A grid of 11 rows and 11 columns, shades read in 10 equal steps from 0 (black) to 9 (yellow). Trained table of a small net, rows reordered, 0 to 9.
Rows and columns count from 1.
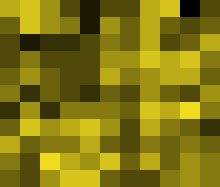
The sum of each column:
48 54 53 51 47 58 42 71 58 55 50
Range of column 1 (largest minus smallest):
5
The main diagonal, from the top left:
7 8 2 3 3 4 4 7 4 6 5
